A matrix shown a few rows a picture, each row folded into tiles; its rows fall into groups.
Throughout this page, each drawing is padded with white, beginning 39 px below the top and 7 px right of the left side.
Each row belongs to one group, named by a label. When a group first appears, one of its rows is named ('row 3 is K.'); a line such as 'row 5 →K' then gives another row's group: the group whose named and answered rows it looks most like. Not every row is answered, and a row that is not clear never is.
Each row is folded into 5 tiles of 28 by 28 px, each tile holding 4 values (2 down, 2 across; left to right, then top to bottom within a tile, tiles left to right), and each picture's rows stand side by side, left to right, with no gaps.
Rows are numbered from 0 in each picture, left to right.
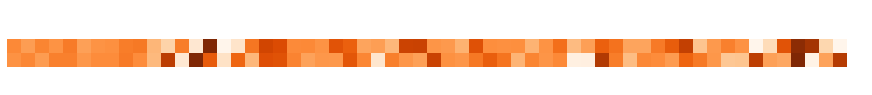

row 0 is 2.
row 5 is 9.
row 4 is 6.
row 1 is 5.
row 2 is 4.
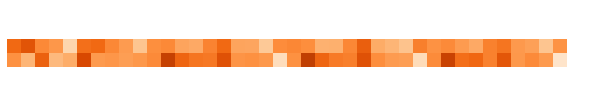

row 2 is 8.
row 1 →8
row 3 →8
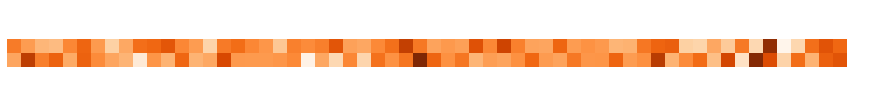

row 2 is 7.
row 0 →8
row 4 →9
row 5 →5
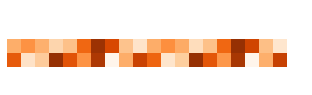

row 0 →9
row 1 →9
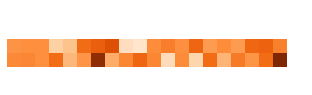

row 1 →7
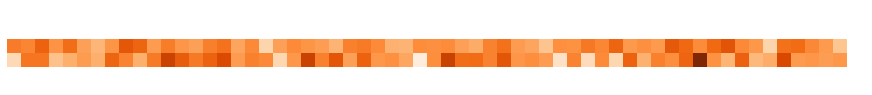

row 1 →8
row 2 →8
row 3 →8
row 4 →7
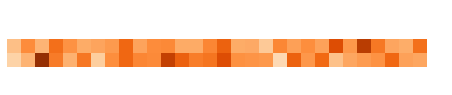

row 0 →6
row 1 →8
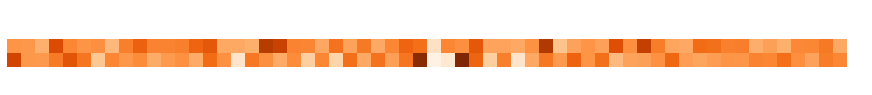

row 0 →4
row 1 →4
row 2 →7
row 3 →6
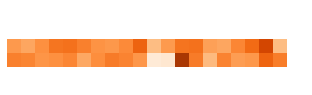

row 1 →6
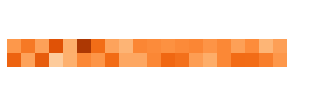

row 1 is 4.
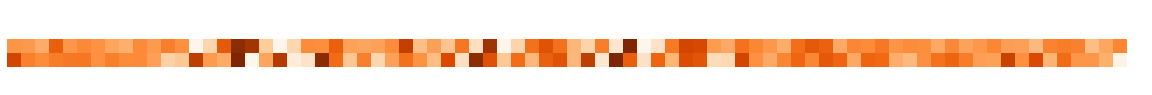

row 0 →4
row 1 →9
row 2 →6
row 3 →5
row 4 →5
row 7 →8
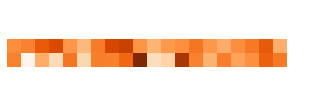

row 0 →7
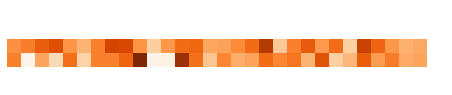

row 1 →6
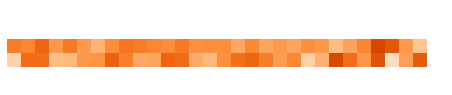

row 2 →9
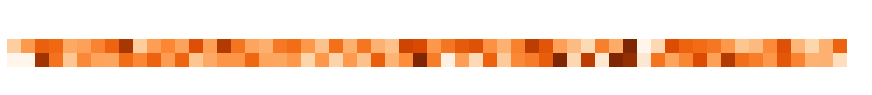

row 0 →6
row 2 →7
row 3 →7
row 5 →8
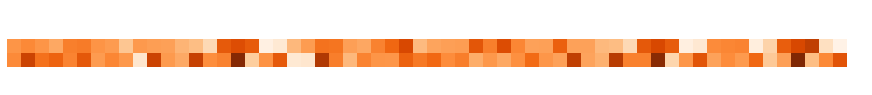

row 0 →8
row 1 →9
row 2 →6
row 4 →9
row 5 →9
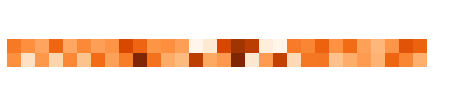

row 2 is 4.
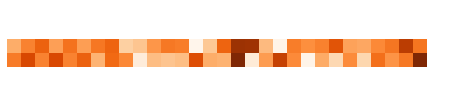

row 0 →8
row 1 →9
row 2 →7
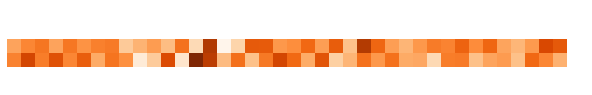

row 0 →8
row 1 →5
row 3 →4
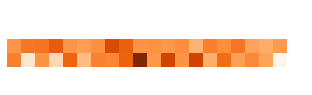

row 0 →7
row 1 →8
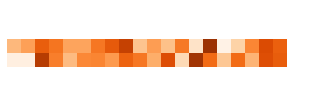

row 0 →6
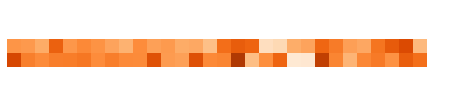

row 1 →9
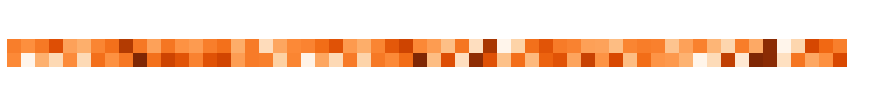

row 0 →7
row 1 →8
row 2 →7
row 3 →5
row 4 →8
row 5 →5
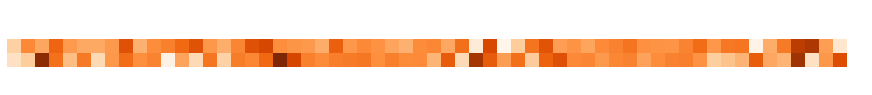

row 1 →7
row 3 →5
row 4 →2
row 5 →9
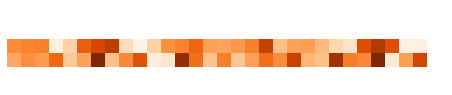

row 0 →9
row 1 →6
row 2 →9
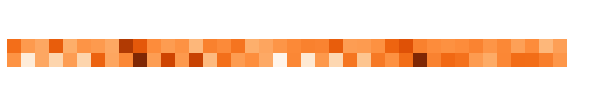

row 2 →7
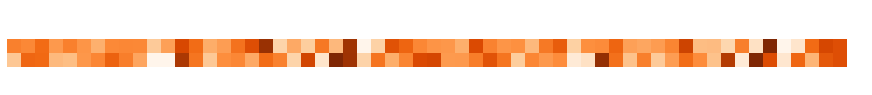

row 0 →4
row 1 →6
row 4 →6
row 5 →5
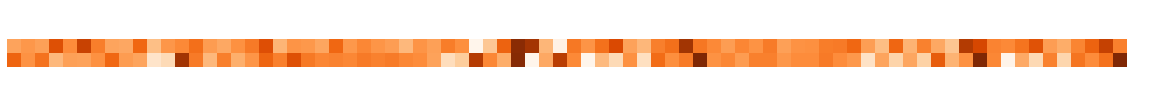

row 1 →6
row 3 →9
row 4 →7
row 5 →2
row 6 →7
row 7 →7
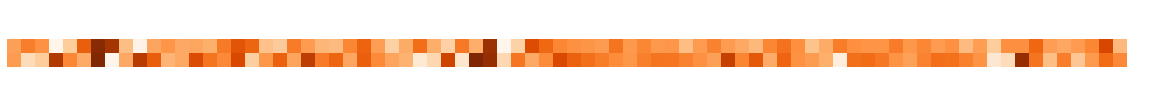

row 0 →9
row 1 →9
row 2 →8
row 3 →5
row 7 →6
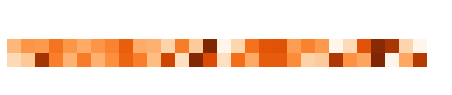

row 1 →5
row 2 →9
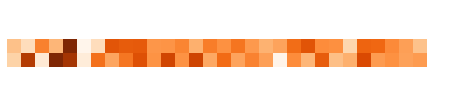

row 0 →5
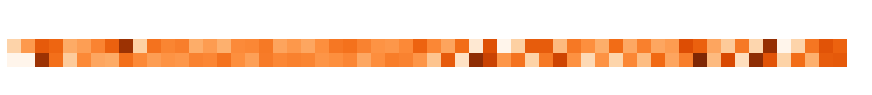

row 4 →7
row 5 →5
